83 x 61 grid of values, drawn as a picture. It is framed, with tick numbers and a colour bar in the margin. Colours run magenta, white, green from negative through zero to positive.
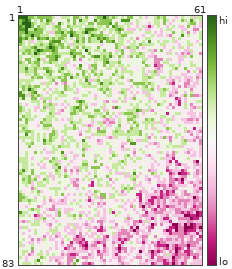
Odd rows or columns: none. Mirror symmetry: none. Ninth with the lowest average: bottom right. Slope: up to the top left. Ninth with the highest average: top left.
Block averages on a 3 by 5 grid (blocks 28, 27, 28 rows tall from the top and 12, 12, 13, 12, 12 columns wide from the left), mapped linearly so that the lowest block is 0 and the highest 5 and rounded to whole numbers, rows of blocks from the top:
5 4 4 3 3 | 4 3 3 3 2 | 3 2 2 1 0
